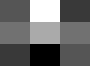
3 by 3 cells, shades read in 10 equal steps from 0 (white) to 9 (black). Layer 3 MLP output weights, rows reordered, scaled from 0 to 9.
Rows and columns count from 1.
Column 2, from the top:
0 3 9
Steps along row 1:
down up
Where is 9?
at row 3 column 2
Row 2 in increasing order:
3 5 5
